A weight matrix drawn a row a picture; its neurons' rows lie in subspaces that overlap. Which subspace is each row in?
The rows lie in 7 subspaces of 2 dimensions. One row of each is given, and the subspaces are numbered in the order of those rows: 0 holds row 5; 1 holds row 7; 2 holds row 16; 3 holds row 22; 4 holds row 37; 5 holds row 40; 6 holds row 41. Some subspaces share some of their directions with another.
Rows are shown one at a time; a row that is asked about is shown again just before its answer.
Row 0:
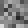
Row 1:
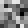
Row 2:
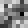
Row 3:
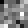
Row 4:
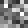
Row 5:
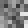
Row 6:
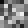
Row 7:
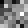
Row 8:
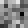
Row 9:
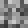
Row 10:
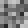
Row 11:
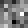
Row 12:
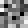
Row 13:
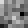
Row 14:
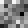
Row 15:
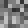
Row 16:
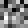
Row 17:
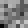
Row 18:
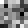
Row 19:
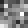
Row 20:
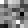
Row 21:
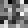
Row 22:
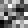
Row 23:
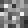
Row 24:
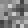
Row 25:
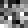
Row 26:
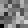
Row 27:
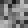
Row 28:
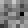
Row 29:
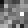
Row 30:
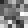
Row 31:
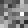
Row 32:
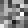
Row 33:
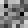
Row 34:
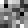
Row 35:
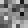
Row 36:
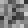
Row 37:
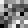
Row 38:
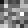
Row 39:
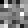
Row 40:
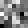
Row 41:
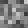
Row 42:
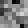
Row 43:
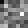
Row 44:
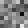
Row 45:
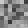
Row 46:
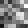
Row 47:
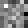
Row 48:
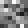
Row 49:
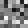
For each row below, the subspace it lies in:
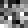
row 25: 5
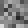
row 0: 4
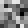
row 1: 1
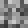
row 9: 6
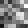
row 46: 4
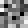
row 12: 5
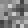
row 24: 3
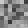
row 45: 6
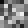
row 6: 6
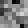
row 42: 1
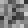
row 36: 6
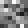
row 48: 1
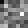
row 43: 5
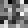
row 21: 6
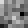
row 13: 0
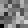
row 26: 4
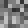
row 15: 2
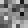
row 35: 2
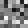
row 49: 2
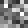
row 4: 2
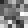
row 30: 0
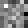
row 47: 0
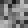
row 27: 3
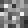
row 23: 5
